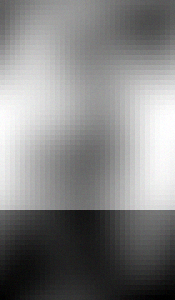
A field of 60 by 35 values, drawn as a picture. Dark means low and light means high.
Seam: horizontal, 70% of the way down, the top part higher. Calmest part: top middle. Average level on the scale: 50%. Ninth with the highest average: middle right. Lone odd cells: none.
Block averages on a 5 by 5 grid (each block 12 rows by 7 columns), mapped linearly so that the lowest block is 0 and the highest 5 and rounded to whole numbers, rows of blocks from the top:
33322 / 54334 / 43235 / 22123 / 00000
